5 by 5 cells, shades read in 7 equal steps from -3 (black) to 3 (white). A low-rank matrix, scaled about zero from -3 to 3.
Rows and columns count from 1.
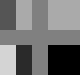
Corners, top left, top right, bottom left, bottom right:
-1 1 2 -3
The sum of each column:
2 -2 0 -4 -4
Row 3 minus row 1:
1 -1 0 -1 -1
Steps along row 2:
up down up same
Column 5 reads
1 1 0 -3 -3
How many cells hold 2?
2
